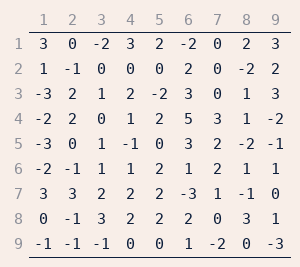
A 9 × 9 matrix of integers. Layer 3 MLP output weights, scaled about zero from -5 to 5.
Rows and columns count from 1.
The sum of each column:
-4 3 5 10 8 12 6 3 4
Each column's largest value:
3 3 3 3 2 5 3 3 3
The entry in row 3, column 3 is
1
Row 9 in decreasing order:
1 0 0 0 -1 -1 -1 -2 -3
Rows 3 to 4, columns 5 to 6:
-2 3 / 2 5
